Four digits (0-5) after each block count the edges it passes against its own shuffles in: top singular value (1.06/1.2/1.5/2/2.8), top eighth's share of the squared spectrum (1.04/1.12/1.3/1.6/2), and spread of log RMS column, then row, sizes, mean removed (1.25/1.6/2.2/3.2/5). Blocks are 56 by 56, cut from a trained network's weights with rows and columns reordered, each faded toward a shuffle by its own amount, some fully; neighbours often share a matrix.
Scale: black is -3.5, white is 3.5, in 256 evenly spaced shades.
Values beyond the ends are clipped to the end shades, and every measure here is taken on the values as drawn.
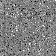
1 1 0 1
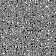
1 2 0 1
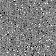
1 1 0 1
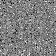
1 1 0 0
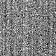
3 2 0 1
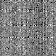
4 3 1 2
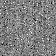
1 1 0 0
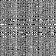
4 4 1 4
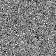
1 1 0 0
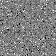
0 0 0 0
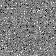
0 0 0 0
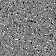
0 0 0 0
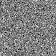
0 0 0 0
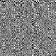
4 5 3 2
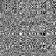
4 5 2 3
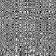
4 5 3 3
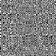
3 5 3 2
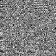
3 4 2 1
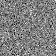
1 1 0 0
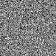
2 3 1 0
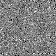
2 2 0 1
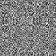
4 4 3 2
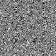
2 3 1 0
